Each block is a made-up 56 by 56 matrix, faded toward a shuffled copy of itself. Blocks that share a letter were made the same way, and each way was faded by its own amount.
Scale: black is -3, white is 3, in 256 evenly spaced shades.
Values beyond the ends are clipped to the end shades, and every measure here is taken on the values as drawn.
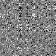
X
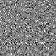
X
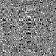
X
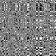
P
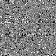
X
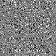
X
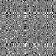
P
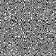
X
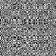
P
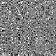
X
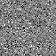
X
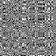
P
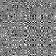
P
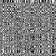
P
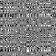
P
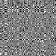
P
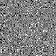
X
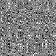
X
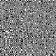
X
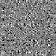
X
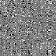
X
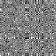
P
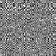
P
